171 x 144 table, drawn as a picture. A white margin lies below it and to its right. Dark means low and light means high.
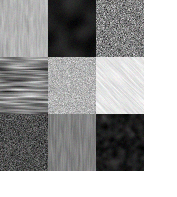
It is made of 3 by 3 panels. Panel 1,1: high, streaked downward, faint in contrast. Panel 1,2: very low, smooth, faint in contrast. Panel 1,3: middling, fine-grained, strong in contrast. Panel 2,1: middling, streaked across, strong in contrast. Panel 2,2: high, fine-grained. Panel 2,3: very high, slanting down to the right, faint in contrast. Panel 3,1: low, fine-grained. Panel 3,2: middling, streaked downward, faint in contrast. Panel 3,3: very low, blotchy, faint in contrast.
